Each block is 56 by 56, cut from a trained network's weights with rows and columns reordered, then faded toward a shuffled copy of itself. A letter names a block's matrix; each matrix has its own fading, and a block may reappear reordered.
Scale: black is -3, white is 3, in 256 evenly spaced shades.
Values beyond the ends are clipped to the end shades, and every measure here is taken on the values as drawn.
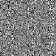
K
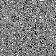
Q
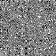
Q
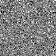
Q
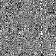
K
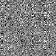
K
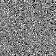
Q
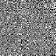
K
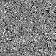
Q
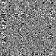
K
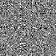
K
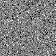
Q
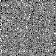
Q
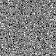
Q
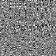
K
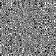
K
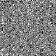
Q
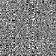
K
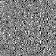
Q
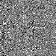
Q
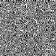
K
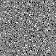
Q
